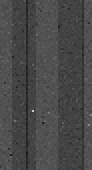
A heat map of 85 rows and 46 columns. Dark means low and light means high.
Stripes running up and down repeat 2 times from left to right. No overall slope runs across the table. Columns 14 and 42 stand out from the rest. A few values lie far out on both sides of the bulk.
